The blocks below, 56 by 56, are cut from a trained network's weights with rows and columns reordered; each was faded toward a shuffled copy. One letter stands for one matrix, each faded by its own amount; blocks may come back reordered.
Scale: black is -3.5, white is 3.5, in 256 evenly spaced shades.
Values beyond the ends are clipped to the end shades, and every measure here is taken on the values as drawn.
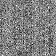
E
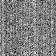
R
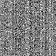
R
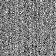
E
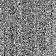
E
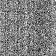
E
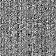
R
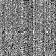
R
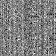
R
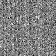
E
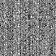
R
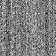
R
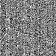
E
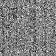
E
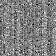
R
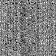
R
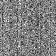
E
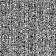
E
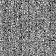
E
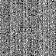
R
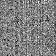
E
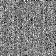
E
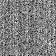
E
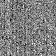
E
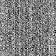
R
